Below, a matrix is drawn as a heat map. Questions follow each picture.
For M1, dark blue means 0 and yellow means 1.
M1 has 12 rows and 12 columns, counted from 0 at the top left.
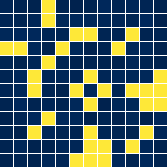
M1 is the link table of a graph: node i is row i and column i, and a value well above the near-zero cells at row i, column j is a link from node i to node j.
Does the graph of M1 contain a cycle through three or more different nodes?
yes
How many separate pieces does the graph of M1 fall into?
2
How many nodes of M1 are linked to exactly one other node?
4
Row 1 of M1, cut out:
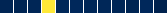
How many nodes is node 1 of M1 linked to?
1
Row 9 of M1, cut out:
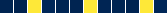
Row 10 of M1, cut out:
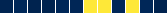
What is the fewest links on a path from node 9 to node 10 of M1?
1
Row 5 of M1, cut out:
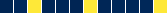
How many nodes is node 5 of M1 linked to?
3
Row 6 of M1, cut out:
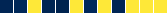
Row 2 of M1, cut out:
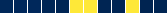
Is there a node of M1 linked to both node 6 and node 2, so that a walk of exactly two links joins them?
yes
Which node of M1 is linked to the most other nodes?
node 6
